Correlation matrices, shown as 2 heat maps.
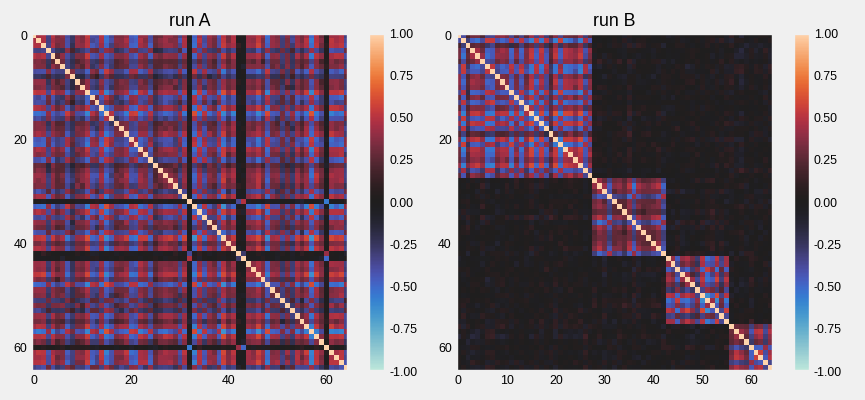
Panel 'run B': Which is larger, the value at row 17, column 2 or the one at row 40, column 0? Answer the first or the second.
the first
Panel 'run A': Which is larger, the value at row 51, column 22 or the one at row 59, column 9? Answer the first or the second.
the second
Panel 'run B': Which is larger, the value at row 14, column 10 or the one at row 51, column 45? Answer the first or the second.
the second
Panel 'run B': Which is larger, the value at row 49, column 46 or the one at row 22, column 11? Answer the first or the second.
the first
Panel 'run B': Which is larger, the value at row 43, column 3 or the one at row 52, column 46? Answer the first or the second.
the first
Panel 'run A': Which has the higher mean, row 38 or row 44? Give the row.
44
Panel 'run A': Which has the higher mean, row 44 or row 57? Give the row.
44
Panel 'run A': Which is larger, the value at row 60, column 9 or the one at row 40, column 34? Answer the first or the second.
the second
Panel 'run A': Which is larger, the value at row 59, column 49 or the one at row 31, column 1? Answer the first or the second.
the second
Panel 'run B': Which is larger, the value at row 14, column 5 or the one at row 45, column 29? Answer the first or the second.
the first
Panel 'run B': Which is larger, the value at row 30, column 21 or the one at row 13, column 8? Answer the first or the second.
the first
